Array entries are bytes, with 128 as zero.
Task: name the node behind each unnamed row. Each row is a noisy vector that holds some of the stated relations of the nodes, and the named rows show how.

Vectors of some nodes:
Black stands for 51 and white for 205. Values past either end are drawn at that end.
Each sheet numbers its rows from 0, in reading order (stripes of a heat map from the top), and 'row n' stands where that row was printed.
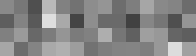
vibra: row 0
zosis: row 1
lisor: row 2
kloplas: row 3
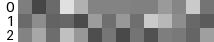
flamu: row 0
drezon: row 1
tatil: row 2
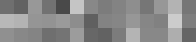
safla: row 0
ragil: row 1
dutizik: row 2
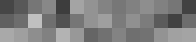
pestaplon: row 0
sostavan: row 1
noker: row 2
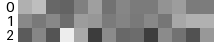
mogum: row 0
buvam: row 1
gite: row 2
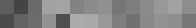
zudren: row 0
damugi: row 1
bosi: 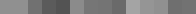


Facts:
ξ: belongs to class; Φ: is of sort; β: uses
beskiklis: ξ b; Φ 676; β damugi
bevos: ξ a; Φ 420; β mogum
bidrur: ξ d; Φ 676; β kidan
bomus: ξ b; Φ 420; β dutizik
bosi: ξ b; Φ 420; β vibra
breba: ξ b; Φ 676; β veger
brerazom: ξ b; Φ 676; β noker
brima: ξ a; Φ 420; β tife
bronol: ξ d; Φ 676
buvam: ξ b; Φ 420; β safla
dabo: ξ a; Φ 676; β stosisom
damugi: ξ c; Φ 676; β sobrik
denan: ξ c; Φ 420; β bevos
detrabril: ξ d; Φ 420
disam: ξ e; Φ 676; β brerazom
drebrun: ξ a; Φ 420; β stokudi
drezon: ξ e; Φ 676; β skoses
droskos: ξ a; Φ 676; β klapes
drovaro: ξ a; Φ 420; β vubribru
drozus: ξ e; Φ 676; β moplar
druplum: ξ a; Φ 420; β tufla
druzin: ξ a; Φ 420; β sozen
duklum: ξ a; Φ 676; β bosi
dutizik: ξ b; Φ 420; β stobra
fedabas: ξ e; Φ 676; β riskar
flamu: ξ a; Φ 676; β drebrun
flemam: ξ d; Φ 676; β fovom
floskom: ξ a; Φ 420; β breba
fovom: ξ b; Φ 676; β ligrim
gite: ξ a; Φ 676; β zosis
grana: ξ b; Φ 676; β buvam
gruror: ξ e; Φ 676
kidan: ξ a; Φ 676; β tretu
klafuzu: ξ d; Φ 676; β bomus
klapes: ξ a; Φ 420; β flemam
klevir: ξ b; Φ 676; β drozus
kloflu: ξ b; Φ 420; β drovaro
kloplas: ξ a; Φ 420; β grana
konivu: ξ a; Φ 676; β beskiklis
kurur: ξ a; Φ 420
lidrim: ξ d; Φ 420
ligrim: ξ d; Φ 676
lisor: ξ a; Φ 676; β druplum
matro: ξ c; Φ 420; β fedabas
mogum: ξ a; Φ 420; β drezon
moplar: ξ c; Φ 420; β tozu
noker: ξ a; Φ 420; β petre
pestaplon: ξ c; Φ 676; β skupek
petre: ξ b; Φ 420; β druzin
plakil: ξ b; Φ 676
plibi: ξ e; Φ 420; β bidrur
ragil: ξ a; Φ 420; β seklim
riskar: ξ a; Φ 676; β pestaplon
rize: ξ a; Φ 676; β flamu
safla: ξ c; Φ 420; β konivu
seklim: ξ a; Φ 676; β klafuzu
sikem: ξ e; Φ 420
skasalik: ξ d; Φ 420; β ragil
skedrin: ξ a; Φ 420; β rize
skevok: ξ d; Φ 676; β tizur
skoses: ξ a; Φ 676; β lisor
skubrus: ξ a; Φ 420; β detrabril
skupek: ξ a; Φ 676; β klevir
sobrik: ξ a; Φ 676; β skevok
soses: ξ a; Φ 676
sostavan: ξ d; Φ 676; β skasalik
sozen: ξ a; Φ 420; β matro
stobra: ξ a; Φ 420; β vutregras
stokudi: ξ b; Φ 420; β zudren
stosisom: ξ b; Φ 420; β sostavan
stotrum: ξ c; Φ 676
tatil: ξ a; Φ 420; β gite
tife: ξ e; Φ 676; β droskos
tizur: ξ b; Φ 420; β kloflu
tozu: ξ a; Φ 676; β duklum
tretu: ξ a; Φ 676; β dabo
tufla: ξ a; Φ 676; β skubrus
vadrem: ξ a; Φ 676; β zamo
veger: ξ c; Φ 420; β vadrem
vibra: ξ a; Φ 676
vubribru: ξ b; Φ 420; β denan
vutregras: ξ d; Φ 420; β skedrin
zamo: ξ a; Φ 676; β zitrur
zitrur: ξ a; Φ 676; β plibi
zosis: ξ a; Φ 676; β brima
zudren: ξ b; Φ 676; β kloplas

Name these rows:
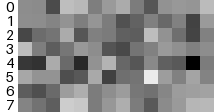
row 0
sobrik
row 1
klapes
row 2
tife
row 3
floskom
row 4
flemam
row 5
plibi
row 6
grana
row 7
konivu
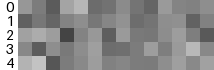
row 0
zitrur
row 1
plakil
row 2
skubrus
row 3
stokudi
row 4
drovaro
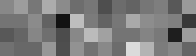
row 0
brima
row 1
moplar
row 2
skevok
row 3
drozus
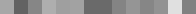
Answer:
drebrun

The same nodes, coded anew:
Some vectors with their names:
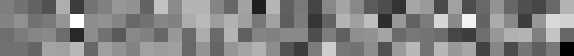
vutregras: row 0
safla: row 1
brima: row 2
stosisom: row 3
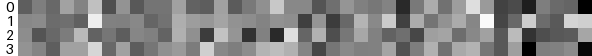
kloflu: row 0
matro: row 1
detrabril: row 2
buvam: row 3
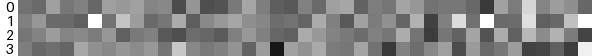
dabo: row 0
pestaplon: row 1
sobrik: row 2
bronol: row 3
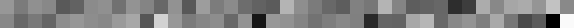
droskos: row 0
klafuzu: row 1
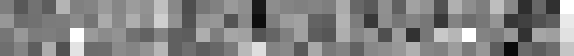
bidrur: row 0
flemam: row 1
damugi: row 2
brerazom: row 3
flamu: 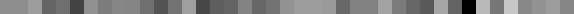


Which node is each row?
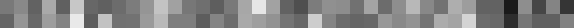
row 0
petre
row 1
klevir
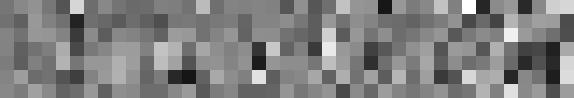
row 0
denan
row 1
drovaro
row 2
ragil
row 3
skasalik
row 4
sostavan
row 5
disam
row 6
seklim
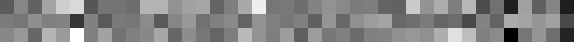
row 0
bosi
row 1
kurur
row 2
beskiklis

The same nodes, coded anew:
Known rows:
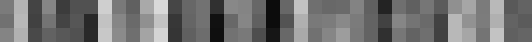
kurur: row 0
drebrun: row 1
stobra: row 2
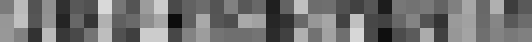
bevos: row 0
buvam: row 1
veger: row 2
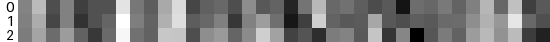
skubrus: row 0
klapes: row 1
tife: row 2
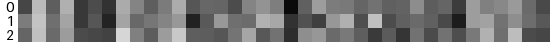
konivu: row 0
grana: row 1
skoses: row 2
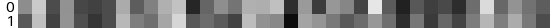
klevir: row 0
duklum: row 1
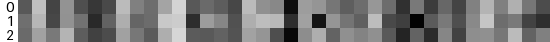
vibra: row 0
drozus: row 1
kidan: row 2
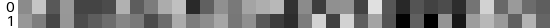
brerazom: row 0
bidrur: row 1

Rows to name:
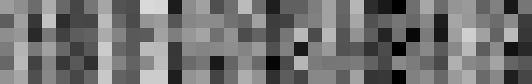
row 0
plibi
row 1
damugi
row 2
bronol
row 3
drezon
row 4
kloplas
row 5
sikem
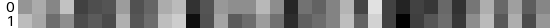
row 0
breba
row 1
stosisom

